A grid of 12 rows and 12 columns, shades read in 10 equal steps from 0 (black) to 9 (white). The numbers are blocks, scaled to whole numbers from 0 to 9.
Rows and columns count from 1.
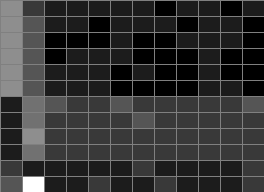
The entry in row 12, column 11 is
1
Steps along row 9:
up down same same same same same same same same same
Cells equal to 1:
53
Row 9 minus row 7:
0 1 -1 0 0 -1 0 0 0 0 0 -1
